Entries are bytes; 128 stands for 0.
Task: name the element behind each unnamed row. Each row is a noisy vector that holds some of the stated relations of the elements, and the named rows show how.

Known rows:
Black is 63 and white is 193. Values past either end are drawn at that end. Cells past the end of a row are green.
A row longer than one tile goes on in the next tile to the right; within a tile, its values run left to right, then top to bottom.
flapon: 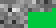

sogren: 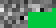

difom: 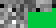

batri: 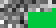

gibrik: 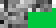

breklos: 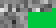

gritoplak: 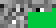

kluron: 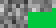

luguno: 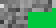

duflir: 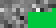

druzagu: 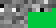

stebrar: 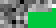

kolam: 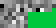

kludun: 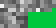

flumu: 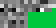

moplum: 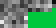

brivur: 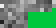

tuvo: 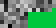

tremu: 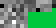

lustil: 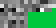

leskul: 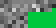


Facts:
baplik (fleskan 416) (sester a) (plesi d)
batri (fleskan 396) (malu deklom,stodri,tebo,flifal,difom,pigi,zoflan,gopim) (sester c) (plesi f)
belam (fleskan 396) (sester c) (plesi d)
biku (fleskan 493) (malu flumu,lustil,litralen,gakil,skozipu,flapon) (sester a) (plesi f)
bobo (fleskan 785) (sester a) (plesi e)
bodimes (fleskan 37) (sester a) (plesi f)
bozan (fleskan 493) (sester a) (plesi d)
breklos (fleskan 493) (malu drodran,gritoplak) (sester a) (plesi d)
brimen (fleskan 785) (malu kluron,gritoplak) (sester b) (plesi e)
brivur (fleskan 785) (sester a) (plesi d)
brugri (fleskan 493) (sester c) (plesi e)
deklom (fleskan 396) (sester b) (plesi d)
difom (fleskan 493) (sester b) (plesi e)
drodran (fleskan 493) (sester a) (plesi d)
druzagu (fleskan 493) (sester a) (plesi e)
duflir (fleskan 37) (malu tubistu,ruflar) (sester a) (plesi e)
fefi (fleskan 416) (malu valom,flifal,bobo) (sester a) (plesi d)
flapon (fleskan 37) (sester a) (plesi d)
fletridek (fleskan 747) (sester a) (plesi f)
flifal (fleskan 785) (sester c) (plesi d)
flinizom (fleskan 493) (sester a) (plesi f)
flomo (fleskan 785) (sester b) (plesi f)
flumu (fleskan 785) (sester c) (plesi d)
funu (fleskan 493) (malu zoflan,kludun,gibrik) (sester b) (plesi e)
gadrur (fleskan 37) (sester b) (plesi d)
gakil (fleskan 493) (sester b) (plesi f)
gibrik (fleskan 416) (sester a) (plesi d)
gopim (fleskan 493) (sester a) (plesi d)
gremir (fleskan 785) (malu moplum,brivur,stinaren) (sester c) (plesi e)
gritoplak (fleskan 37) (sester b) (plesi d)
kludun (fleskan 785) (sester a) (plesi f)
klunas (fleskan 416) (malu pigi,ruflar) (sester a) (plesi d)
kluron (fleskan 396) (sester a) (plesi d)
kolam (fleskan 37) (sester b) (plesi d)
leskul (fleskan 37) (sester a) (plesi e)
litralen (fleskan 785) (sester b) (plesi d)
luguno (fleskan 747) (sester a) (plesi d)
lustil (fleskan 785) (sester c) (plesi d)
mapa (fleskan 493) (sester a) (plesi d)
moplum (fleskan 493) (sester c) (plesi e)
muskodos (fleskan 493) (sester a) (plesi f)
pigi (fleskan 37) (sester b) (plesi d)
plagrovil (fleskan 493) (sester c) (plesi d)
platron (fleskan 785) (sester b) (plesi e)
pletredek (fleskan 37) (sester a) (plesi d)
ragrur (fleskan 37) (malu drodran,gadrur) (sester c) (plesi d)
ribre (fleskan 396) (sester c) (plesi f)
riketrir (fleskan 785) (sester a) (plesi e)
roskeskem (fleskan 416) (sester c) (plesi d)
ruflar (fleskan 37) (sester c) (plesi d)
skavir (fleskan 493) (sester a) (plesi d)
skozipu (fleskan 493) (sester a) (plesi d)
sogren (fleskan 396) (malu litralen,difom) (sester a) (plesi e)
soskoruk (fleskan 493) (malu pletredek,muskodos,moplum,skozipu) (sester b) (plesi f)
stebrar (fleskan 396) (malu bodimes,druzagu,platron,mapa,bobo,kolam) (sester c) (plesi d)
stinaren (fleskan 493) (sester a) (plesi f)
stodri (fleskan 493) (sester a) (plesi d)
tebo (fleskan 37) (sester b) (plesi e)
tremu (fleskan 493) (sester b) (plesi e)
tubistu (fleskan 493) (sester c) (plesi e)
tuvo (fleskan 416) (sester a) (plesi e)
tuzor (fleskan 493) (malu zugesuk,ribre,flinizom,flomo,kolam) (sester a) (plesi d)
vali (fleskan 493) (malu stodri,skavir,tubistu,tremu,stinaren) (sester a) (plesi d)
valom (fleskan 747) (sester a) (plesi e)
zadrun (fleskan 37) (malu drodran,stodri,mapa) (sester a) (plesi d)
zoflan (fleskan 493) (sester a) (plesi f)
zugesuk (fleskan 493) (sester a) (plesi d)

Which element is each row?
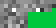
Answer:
bodimes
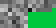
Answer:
skozipu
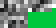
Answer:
roskeskem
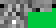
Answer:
tebo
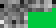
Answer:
brugri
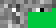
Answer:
flinizom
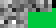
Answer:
soskoruk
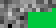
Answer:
riketrir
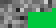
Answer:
valom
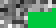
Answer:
ribre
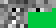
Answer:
deklom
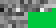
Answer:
ruflar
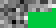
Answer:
belam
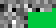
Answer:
platron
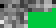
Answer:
tubistu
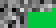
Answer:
gremir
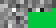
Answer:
stinaren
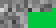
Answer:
bozan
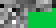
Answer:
funu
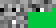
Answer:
litralen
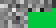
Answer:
muskodos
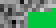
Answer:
ragrur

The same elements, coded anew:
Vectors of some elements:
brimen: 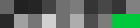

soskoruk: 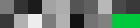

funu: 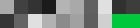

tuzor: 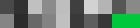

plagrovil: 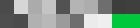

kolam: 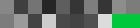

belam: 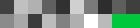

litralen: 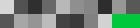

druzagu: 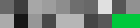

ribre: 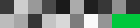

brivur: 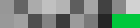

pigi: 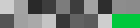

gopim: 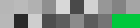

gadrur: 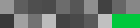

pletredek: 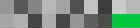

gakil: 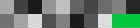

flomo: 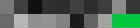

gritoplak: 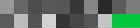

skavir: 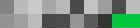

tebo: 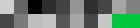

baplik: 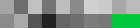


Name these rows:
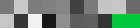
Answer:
zoflan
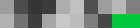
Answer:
sogren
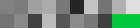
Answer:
zadrun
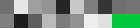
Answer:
flifal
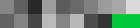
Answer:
duflir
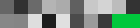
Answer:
biku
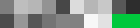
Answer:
roskeskem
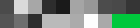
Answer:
stebrar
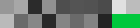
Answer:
kludun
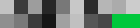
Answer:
valom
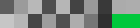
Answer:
kluron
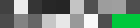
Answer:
batri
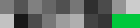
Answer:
bobo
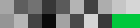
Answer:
fletridek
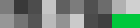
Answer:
leskul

